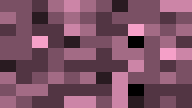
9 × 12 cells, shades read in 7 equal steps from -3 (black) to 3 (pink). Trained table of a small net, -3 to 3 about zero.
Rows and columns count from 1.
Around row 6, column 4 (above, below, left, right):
0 1 -1 -1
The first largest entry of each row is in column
5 1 9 3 11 9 8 8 5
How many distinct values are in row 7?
5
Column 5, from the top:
2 1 2 -2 1 -1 0 -1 2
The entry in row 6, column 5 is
-1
